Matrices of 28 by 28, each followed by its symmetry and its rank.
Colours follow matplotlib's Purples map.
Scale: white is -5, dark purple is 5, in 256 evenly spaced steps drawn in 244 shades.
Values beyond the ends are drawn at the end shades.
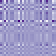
neither, rank one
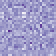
neither, rank five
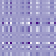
neither, rank one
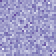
symmetric, full rank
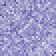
symmetric, full rank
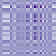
neither, rank one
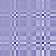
symmetric, rank one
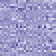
neither, rank five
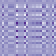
neither, rank one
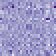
neither, rank five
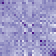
symmetric, rank five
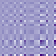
symmetric, rank one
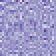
neither, rank five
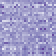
neither, rank five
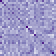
symmetric, rank five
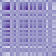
symmetric, rank one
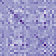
symmetric, rank five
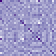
symmetric, rank five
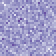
symmetric, full rank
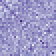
symmetric, full rank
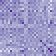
symmetric, rank five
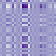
neither, rank one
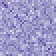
symmetric, full rank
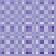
symmetric, rank one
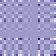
symmetric, rank one
